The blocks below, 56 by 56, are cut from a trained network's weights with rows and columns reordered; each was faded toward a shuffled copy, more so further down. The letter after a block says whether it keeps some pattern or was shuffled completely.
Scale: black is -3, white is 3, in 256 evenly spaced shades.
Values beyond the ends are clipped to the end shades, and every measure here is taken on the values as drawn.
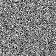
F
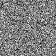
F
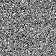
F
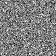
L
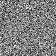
F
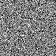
L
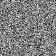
L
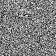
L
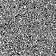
L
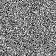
F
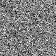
F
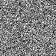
F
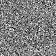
F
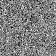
F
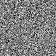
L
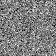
F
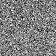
L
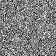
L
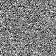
L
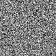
F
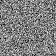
F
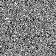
F
